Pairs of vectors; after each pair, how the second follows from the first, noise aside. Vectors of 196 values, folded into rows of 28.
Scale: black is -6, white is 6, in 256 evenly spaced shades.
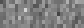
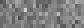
sign-scrambled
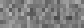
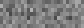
sign-scrambled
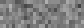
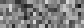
scaled up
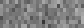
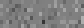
partly zeroed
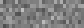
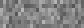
sign-scrambled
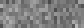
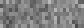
negated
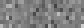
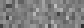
negated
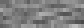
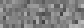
sign-scrambled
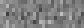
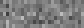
sign-scrambled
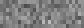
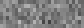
negated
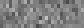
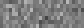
sign-scrambled
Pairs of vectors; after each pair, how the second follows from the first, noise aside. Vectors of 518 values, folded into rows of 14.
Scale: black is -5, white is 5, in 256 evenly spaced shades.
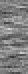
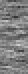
reversed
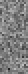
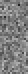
reversed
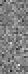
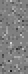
partly zeroed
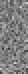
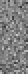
negated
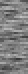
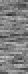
reversed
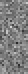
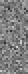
reversed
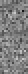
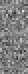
negated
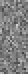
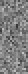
negated
